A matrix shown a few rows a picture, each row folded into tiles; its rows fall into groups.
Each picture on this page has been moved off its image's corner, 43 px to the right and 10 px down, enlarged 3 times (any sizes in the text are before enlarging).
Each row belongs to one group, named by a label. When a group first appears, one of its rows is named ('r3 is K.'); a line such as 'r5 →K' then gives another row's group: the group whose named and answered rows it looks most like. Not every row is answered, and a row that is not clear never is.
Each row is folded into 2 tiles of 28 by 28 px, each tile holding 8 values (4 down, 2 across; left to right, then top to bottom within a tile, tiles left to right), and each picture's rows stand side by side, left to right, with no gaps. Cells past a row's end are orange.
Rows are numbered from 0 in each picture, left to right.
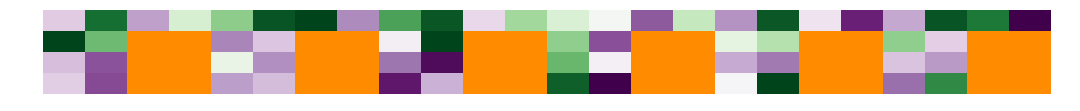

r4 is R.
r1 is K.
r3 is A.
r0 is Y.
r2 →Y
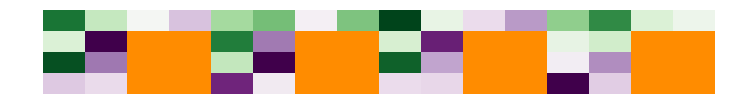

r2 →A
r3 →Y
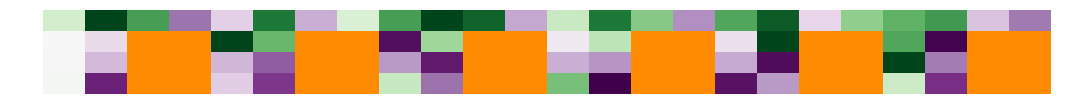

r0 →K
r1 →Y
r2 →K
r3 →K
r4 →Y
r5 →A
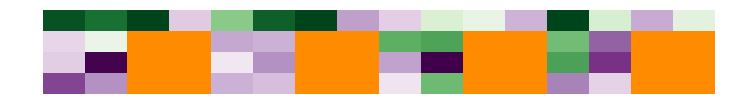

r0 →K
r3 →A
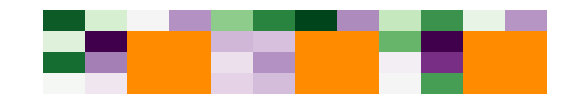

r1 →K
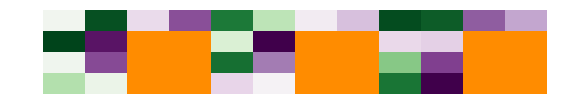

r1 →A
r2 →A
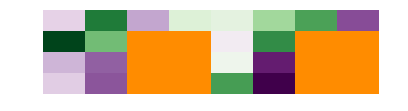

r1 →K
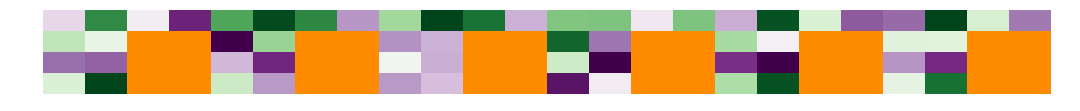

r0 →R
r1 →K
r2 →K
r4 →R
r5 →R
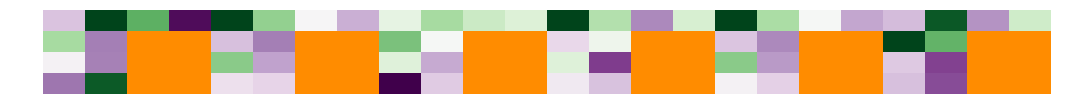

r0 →R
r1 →A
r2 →Y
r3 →A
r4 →A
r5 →Y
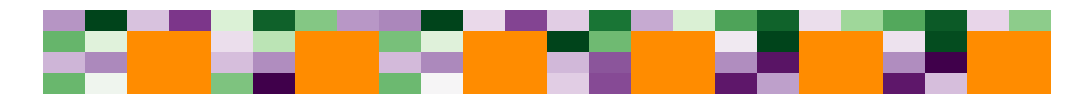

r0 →R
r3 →Y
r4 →Y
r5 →Y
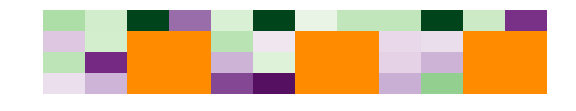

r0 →K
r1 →Y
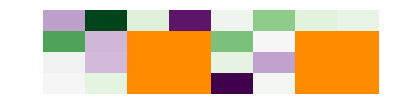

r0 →R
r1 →Y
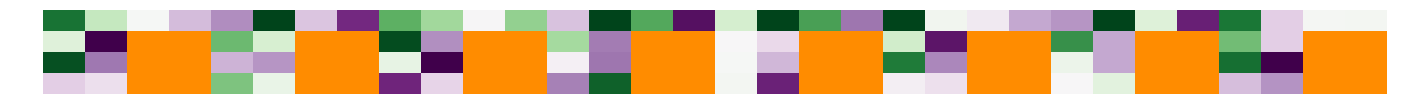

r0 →A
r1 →R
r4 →K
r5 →A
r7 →A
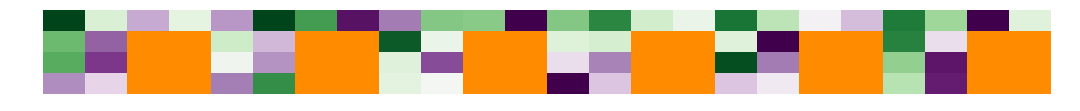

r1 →R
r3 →Y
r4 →A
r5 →A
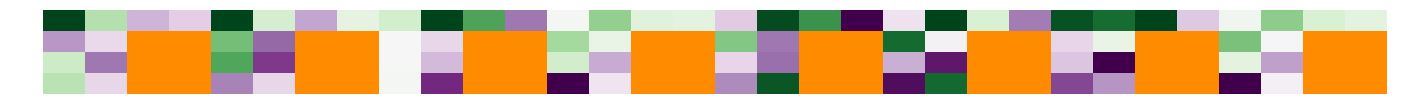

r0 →A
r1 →A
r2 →K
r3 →Y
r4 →R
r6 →K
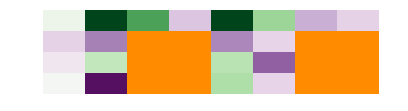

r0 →K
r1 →A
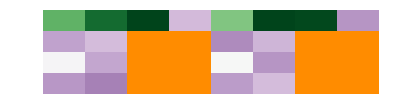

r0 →K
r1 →K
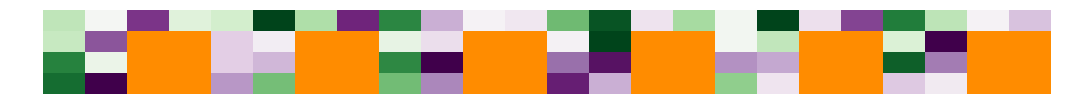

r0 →A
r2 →A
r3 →Y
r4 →R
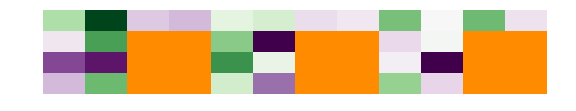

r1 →A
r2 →K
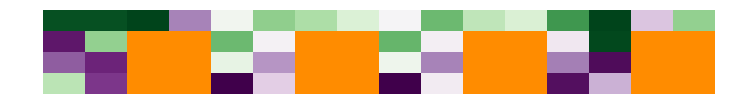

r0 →K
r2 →Y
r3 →Y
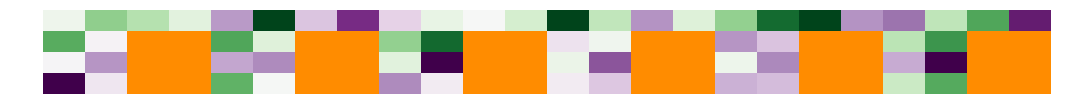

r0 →Y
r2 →Y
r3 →A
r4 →K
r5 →R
